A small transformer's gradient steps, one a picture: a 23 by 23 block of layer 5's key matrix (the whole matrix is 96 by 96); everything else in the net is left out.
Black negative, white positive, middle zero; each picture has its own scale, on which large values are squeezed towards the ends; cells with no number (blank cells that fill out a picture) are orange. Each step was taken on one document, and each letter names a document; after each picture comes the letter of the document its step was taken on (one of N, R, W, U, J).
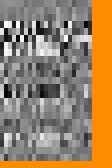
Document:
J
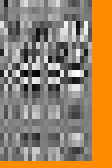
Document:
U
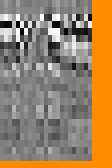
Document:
J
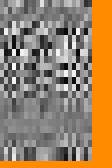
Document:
U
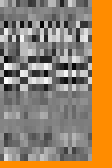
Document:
U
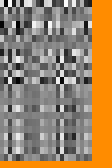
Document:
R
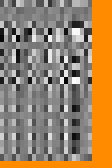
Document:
R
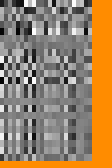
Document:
R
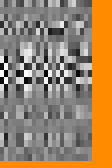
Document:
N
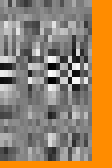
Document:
U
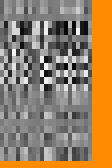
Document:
U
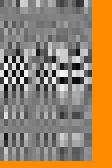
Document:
N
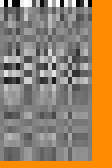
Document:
N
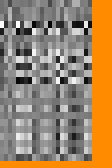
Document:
R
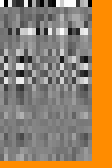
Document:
N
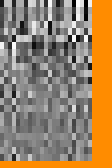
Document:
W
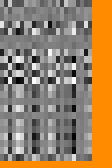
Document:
R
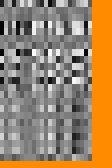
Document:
R
